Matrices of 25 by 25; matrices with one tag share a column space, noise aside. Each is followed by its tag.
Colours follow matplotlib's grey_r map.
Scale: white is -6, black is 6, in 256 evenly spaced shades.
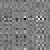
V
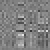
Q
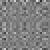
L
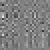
Q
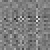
V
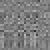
Q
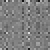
L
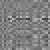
V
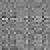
V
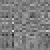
Q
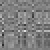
Q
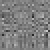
Q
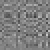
Q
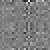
L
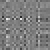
V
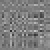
Q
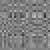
Q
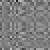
L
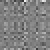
L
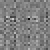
V
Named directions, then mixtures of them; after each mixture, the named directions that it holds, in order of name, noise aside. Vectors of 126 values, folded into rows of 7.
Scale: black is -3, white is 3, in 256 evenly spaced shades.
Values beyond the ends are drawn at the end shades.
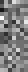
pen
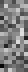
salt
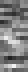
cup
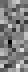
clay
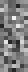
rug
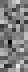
clay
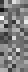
pen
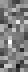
clay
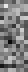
cup, salt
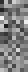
pen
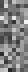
pen, rug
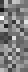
pen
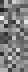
pen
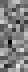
clay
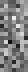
rug, salt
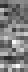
clay, cup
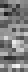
clay, cup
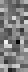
rug, salt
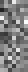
pen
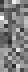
clay, pen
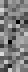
clay, pen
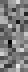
clay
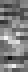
cup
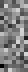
salt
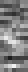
cup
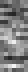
cup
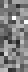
pen, rug
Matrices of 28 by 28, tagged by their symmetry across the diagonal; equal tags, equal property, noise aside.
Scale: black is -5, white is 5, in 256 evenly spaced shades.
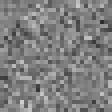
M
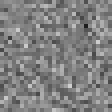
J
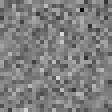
J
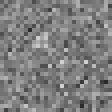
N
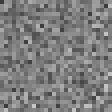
N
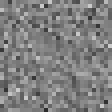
M
